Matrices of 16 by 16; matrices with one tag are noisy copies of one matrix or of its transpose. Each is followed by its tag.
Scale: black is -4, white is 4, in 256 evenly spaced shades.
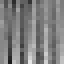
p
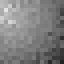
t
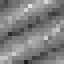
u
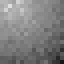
t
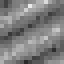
u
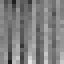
p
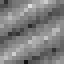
u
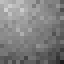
t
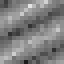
u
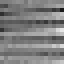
p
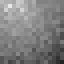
t
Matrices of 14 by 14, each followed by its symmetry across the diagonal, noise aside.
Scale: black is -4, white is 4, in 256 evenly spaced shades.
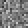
neither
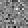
neither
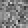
neither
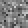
antisymmetric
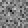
symmetric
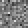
neither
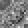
symmetric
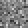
antisymmetric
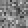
antisymmetric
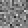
antisymmetric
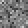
symmetric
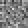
antisymmetric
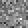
neither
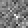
symmetric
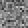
neither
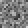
symmetric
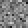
neither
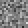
antisymmetric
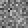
symmetric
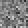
antisymmetric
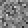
symmetric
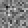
symmetric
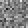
neither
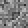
symmetric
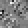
antisymmetric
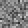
symmetric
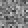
antisymmetric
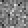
neither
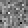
neither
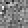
antisymmetric
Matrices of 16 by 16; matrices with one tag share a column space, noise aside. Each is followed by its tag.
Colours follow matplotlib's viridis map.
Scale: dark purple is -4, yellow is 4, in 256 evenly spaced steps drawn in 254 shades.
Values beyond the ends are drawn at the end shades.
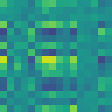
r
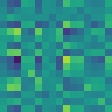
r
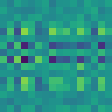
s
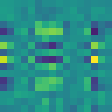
s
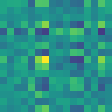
r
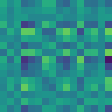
r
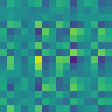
r
